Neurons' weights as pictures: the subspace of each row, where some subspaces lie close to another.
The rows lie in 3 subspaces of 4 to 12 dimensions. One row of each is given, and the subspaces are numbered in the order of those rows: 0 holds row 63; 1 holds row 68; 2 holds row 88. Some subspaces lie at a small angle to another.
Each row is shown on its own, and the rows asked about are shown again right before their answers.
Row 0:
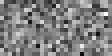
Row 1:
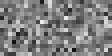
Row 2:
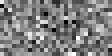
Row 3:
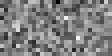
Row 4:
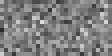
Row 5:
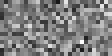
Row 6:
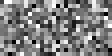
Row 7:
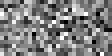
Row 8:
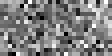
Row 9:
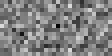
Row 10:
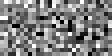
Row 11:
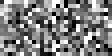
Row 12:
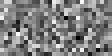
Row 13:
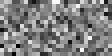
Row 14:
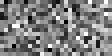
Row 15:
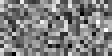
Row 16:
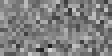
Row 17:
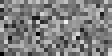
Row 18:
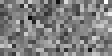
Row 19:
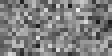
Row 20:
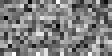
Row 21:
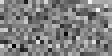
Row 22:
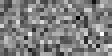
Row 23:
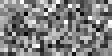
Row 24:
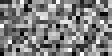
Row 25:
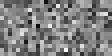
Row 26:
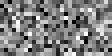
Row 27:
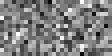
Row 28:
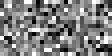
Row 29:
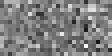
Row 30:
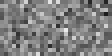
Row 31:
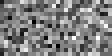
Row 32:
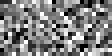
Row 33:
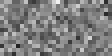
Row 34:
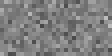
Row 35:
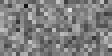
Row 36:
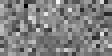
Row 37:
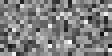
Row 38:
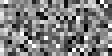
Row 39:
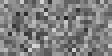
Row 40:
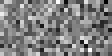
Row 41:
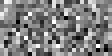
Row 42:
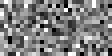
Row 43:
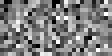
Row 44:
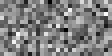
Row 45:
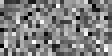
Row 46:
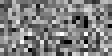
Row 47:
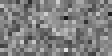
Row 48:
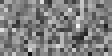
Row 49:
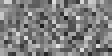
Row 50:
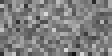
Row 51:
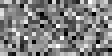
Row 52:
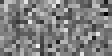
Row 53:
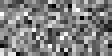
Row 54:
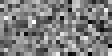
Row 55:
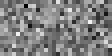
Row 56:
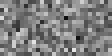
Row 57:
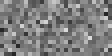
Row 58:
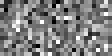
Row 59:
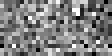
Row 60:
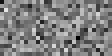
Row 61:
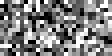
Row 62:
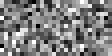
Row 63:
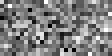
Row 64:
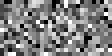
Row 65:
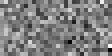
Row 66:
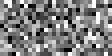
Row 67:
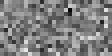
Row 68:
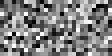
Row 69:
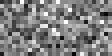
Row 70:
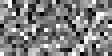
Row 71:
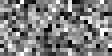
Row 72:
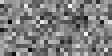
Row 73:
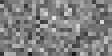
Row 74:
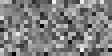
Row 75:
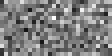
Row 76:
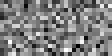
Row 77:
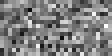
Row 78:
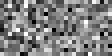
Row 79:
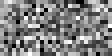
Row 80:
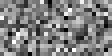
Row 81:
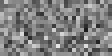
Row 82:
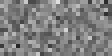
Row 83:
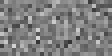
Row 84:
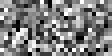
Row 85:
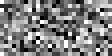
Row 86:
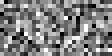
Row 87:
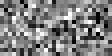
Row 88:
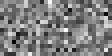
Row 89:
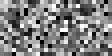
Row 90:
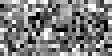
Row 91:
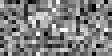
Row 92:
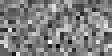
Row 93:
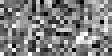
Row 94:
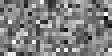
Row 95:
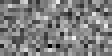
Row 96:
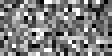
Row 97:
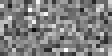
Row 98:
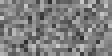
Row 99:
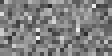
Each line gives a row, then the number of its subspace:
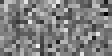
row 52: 2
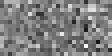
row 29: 0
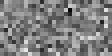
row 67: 1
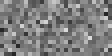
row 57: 2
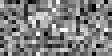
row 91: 0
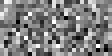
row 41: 2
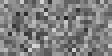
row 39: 1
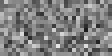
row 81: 1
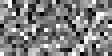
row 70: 1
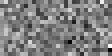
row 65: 1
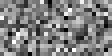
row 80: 2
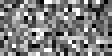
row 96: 0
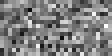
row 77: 0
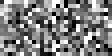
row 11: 2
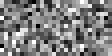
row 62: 2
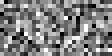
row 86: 1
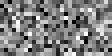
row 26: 1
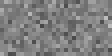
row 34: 2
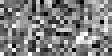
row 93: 0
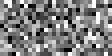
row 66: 1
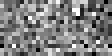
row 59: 1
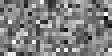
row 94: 2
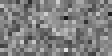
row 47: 0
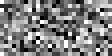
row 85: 0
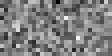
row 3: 2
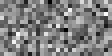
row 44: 2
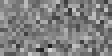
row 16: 1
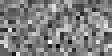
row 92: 0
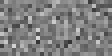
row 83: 0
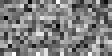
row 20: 0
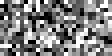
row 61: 0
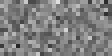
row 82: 2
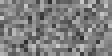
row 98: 0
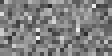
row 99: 0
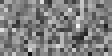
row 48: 0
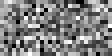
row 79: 1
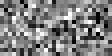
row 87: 1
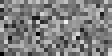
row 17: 0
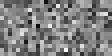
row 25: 0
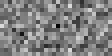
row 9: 1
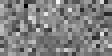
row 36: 1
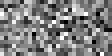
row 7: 0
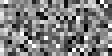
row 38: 1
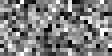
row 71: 1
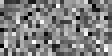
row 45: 2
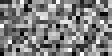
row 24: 1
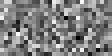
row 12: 2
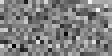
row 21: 0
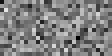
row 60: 0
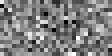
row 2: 1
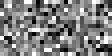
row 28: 0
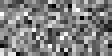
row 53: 0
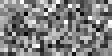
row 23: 1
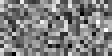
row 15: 1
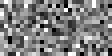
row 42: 1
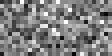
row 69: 1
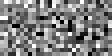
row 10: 0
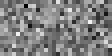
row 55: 1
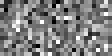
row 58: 2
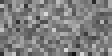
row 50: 1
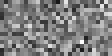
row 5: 1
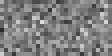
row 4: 0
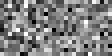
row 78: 1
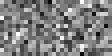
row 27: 2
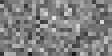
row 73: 1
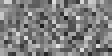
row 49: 2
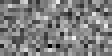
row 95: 1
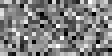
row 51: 2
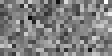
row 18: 1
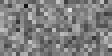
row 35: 1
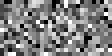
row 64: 2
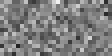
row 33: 2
